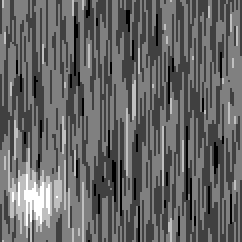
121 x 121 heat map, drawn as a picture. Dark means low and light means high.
Bumps: one, in the bottom left. Grain: streaks running down. Average level on the scale: 40%. Ninth with the highest average: bottom left.
